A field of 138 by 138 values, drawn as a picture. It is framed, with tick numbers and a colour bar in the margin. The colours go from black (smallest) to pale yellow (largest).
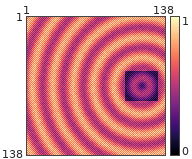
Slope: none. Rings: centred on the middle right. Ninth with the lowest average: middle right. Odd patch: lower, in the middle right.
